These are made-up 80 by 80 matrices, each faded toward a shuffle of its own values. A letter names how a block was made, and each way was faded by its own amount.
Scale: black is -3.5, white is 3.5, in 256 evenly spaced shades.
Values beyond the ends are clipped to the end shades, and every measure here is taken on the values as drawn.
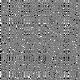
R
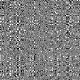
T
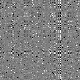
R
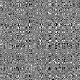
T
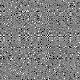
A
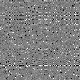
A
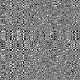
R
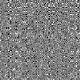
T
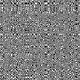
T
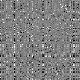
R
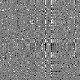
R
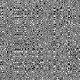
T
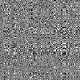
T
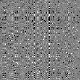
R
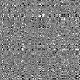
T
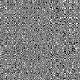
T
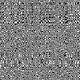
T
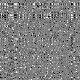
A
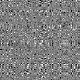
T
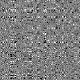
T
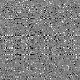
A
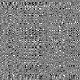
T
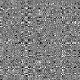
T
